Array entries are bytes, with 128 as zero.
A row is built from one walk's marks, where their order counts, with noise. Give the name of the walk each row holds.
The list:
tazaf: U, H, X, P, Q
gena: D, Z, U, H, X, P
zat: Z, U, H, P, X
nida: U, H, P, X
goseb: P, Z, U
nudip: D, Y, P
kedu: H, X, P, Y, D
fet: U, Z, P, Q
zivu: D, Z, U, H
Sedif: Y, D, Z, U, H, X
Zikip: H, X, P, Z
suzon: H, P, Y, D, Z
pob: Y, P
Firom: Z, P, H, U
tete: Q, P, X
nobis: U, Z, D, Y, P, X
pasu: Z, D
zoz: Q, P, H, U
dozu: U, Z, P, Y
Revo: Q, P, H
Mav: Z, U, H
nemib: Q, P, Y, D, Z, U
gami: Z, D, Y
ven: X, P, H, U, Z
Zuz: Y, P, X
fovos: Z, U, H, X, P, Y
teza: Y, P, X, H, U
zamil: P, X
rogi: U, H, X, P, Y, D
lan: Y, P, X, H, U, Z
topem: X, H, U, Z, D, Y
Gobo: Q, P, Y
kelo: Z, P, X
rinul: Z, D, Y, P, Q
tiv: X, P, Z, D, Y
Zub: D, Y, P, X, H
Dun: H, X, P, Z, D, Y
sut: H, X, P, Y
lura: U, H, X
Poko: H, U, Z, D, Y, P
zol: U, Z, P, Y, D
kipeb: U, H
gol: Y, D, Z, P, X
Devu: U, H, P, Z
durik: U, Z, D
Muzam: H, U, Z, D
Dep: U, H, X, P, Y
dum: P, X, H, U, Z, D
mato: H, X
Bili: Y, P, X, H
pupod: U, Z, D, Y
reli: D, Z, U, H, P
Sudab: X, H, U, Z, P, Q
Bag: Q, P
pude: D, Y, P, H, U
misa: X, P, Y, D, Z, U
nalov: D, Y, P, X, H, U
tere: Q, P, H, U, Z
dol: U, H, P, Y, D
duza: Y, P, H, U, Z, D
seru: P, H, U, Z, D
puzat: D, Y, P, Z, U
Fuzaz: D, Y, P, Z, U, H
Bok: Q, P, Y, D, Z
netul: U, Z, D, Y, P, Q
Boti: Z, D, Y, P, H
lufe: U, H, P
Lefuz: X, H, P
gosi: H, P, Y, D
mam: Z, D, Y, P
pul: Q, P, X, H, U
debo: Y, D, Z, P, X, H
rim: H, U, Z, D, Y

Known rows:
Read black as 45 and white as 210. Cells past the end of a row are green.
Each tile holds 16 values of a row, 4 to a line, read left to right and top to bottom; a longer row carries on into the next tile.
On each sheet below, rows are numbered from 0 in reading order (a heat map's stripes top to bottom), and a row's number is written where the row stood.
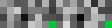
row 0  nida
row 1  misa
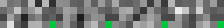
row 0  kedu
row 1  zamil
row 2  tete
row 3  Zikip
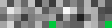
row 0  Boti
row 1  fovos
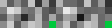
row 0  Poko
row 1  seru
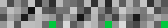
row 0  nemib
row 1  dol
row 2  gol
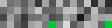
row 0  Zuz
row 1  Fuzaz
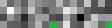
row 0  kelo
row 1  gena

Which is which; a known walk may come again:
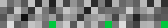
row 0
pude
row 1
Bok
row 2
kedu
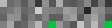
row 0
pob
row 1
Bag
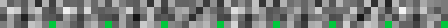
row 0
lan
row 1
Zikip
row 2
Dep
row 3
tete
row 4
Dun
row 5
Zuz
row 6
dol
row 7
kelo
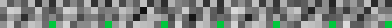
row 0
duza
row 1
suzon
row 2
nemib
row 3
rogi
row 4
Poko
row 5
zoz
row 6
nudip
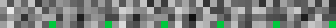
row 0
mam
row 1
zamil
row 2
debo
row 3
misa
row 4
sut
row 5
tazaf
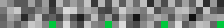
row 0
lufe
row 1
topem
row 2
gol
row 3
Fuzaz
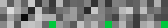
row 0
netul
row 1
Gobo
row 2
Lefuz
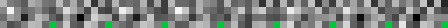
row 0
goseb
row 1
nobis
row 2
Sudab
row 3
Firom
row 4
Bili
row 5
Boti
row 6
tiv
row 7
nalov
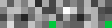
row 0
Sedif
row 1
fovos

